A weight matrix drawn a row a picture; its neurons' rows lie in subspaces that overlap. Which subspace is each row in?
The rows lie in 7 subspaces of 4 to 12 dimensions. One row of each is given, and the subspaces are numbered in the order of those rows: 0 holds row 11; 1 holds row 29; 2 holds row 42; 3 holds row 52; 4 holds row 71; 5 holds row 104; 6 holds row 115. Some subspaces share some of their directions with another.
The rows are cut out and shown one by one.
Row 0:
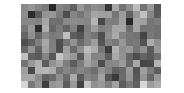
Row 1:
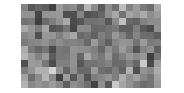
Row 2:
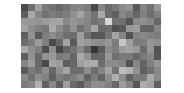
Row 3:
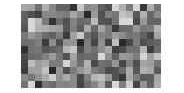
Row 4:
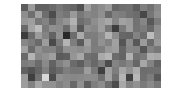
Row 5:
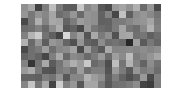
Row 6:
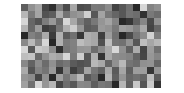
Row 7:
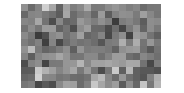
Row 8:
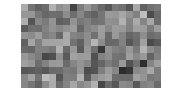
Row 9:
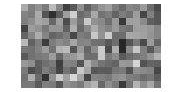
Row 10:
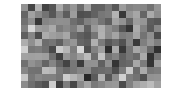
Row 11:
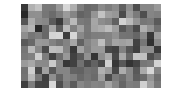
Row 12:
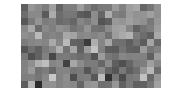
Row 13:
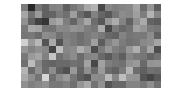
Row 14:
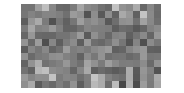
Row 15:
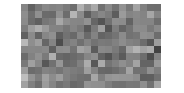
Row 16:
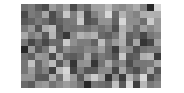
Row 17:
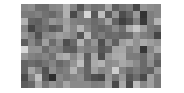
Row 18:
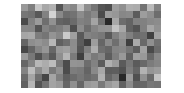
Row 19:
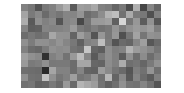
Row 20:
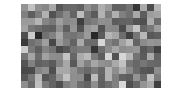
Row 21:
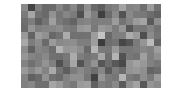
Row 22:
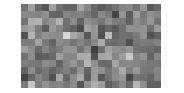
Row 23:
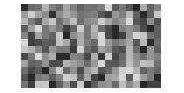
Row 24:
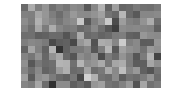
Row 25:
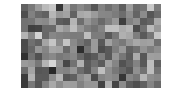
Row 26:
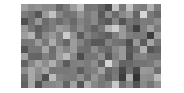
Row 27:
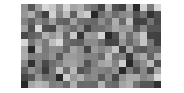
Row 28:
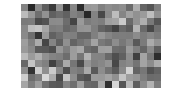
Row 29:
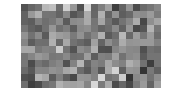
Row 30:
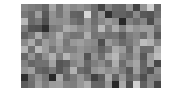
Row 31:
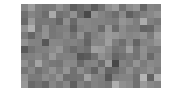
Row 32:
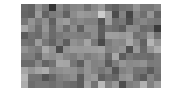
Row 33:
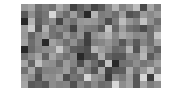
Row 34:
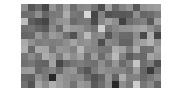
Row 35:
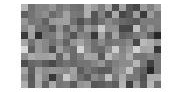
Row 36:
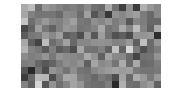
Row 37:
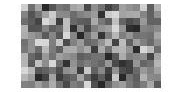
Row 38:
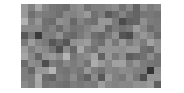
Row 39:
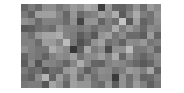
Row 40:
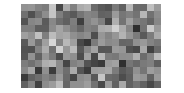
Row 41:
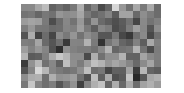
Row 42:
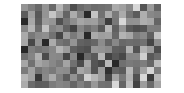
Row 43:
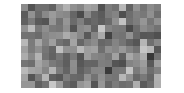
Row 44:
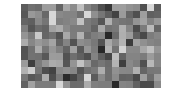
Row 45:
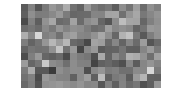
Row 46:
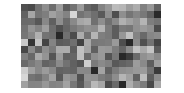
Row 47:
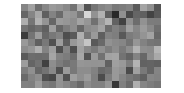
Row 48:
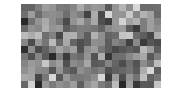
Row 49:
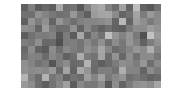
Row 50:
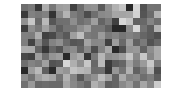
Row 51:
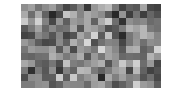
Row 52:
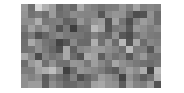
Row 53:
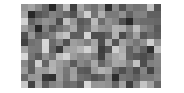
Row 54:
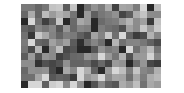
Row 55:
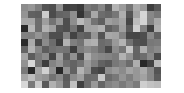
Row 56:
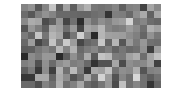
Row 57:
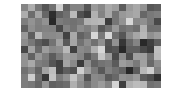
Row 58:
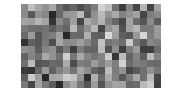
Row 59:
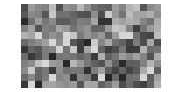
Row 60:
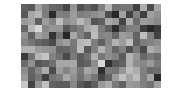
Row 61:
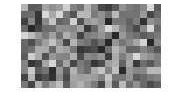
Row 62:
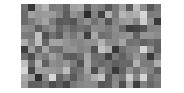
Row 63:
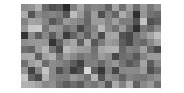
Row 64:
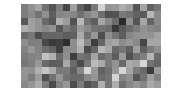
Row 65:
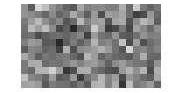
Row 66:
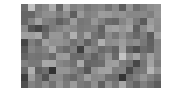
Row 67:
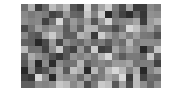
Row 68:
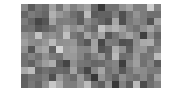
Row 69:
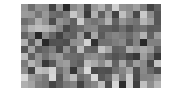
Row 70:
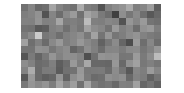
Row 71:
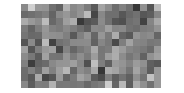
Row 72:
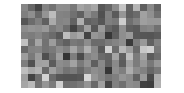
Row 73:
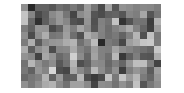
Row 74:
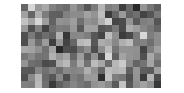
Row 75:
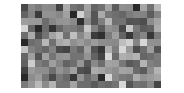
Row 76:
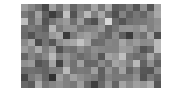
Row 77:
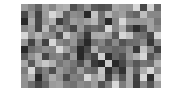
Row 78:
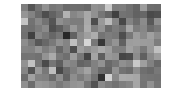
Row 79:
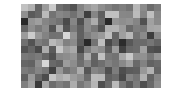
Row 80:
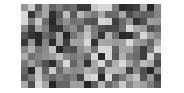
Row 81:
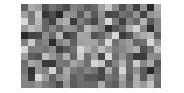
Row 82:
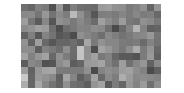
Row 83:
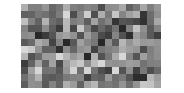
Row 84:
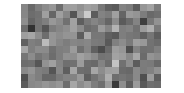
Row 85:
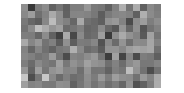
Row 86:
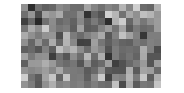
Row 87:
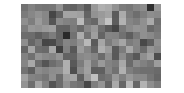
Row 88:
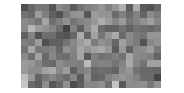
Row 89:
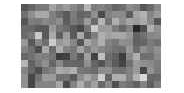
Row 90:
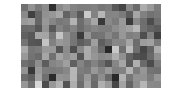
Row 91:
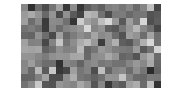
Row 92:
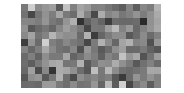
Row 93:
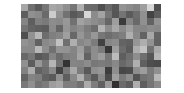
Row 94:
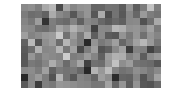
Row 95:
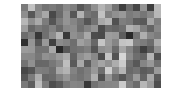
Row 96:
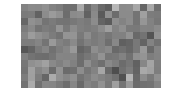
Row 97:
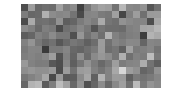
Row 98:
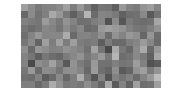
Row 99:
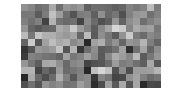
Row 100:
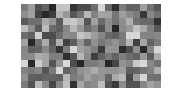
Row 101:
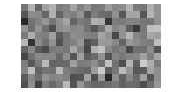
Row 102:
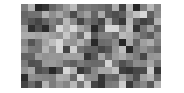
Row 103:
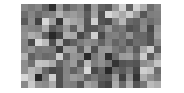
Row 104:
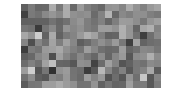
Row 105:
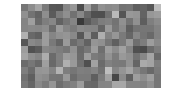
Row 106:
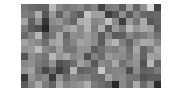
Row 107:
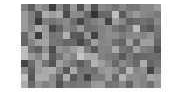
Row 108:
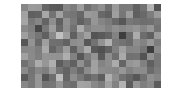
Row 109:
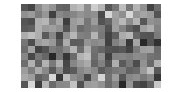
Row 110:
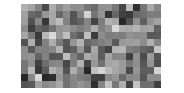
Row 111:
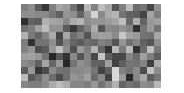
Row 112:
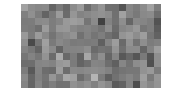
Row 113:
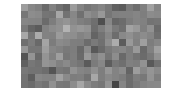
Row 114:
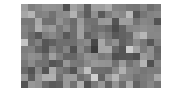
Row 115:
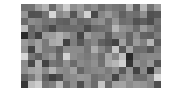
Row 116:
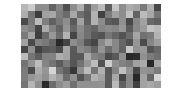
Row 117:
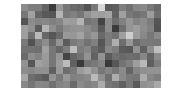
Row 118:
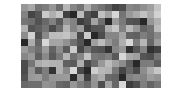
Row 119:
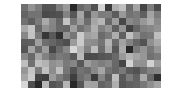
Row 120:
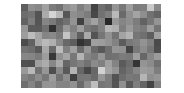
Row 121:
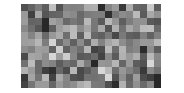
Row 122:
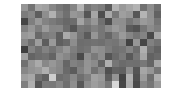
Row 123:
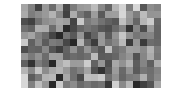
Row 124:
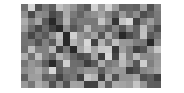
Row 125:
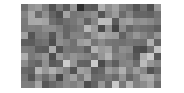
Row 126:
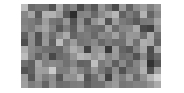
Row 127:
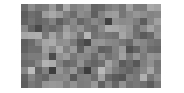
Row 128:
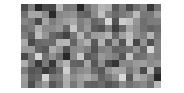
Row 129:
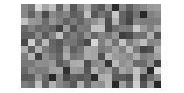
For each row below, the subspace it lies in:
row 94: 1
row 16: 5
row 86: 5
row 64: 6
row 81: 2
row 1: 0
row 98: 4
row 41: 1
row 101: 6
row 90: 6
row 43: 0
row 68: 5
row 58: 0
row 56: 1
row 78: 0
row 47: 4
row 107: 5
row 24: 0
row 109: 2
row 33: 2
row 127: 5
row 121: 4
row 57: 0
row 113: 6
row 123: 0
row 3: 1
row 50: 1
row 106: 4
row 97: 6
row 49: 6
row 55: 6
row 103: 1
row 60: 6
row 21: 4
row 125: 4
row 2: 0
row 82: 5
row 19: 6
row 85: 0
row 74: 5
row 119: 6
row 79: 0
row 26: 3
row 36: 6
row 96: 1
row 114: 6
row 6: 1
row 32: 6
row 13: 4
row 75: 0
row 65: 3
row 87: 5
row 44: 0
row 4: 1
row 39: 6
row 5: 0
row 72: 0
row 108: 6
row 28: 4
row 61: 2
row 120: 5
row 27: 6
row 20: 0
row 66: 5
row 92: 4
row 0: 6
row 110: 1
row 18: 3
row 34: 5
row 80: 0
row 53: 6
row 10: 0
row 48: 2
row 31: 2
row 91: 4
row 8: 6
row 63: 1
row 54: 6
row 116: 6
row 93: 4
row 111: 1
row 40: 1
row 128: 3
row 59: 2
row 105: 4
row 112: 6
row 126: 4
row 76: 5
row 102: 3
